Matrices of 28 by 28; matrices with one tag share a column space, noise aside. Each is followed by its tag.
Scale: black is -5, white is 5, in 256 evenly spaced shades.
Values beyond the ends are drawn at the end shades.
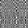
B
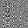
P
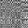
B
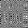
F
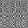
P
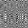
F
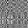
B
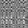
B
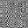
P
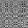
P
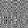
B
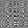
P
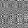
F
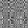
B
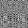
F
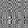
B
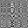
P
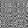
P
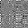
F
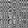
B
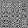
P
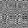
F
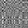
B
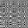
P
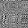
F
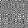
F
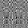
B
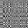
P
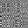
P
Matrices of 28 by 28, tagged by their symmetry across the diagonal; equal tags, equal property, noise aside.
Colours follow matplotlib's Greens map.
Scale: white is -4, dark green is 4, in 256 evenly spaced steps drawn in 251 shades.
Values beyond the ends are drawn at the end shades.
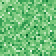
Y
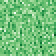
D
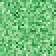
D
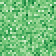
D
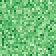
D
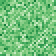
Y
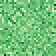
Y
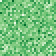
Y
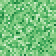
Y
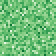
D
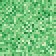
Y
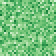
D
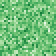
D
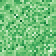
Y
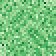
Y
